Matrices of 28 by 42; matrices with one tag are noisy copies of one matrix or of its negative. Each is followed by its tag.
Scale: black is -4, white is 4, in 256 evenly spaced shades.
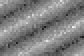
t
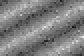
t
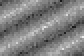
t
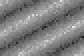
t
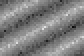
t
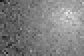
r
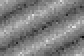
t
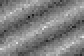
t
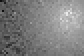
r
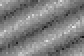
t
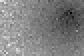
r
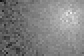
r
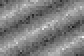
t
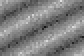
t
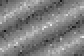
t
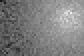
r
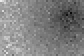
r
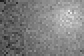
r
